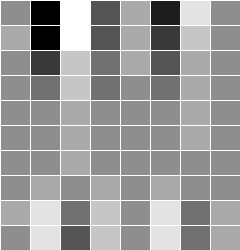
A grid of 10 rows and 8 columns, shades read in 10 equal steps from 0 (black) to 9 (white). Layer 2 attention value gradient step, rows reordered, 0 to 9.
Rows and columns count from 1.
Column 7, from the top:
8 7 6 6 6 6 5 5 4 4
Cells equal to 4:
7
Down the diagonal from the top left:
5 0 7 4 5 5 5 5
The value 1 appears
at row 1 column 6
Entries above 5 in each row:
3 4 3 2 2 2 1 3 5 4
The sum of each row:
37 38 38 40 42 42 41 43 48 46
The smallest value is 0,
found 2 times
